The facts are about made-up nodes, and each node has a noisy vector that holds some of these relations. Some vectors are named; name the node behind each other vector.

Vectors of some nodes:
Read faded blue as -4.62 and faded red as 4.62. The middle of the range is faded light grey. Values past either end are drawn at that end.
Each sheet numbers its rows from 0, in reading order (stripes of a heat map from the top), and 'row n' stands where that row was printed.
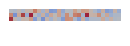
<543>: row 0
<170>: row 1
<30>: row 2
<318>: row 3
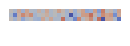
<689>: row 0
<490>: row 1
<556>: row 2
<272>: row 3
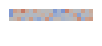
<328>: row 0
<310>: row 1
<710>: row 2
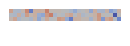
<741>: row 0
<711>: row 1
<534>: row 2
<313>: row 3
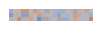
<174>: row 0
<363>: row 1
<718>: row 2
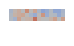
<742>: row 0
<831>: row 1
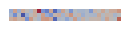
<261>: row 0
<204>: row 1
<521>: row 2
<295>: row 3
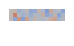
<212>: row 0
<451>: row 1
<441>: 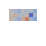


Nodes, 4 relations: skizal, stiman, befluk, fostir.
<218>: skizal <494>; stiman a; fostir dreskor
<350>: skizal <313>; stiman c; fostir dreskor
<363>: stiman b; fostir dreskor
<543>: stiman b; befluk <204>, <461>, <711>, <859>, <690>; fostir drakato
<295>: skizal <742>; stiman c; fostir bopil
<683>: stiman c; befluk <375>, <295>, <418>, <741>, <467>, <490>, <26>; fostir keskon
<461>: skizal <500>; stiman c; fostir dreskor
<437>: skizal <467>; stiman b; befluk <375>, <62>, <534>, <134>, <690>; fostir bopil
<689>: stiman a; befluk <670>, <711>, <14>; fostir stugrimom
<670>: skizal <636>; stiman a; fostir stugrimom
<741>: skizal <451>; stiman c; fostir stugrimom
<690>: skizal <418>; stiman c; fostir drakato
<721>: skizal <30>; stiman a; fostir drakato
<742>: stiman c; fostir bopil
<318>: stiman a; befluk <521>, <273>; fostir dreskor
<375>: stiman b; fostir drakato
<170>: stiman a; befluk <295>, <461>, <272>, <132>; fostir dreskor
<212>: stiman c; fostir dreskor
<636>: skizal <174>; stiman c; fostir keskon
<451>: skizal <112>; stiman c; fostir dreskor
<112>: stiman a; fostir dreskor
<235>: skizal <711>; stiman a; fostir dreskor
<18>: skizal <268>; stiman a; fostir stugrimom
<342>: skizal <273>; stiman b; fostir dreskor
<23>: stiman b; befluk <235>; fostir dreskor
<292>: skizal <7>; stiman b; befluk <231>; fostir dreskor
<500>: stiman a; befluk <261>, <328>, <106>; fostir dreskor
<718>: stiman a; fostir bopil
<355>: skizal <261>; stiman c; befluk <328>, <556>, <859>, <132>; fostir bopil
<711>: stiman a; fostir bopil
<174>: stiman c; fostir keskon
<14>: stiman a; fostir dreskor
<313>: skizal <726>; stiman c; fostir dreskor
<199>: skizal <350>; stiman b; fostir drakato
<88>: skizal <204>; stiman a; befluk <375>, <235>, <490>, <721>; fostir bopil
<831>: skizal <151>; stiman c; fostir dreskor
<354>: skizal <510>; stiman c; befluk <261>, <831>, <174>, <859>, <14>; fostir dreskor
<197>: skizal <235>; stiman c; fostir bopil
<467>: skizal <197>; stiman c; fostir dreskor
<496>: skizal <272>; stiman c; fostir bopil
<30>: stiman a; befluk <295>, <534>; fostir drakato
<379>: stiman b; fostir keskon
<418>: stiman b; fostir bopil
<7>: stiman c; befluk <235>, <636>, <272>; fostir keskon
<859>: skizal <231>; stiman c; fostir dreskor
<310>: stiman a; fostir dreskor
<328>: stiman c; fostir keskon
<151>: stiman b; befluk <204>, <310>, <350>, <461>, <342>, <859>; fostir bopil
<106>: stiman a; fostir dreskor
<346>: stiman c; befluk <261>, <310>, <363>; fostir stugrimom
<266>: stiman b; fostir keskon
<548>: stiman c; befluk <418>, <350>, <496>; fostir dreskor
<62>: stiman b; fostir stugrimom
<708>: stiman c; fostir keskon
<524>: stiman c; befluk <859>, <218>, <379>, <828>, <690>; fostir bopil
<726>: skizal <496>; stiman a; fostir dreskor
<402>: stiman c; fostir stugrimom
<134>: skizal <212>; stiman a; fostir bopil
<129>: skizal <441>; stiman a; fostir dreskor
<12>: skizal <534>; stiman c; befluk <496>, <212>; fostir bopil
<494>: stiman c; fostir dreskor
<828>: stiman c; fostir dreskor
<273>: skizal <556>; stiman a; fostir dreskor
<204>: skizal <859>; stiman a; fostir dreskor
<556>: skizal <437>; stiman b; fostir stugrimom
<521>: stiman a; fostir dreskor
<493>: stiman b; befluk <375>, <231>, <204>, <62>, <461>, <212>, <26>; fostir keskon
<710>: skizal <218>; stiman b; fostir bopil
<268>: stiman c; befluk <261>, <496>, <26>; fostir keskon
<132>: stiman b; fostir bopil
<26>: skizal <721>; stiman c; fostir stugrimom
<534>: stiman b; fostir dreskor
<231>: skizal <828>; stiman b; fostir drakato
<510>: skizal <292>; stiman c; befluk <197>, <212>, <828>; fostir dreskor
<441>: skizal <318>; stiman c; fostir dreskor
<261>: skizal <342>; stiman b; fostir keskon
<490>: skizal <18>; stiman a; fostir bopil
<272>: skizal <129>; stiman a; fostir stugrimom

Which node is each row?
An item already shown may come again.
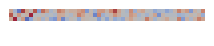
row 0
<231>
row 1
<493>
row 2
<402>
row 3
<7>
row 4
<718>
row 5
<461>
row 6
<524>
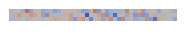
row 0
<62>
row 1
<461>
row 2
<313>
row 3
<129>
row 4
<12>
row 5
<534>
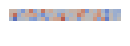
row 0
<23>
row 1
<197>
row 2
<402>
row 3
<548>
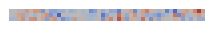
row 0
<132>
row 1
<129>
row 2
<106>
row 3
<467>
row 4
<151>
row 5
<273>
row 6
<7>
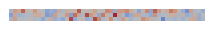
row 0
<636>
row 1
<292>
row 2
<721>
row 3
<690>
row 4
<355>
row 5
<683>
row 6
<451>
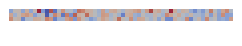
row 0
<346>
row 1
<859>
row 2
<199>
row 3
<718>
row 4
<174>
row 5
<88>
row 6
<500>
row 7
<12>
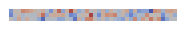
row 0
<708>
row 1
<23>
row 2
<437>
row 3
<689>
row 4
<342>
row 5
<268>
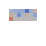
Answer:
<354>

